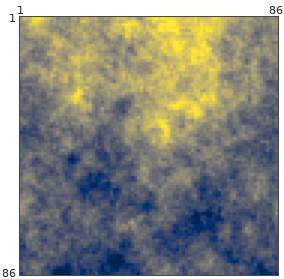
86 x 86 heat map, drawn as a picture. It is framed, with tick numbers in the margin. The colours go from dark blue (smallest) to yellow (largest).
Lone odd cells: none. Slope: up to the top. Ninth with the highest average: top middle. Stripes: none.
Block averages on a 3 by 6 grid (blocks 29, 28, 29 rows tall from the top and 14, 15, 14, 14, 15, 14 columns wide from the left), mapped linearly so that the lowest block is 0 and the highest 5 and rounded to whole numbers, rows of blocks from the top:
3 4 4 5 5 3
1 1 2 3 2 1
1 0 0 0 0 0
